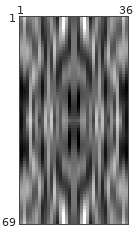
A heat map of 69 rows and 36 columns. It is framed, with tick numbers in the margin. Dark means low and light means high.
Slope: none. Mirror symmetry: left to right and top to bottom. Average level on the scale: 40%. Grain: streaks running down.
